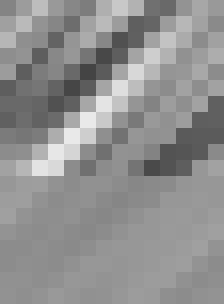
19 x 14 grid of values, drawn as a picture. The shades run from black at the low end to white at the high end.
Seam: horizontal, 60% of the way down, the bottom part calmer. Slope: none. Grain: diagonal, up to the right. Roughest part: top middle.
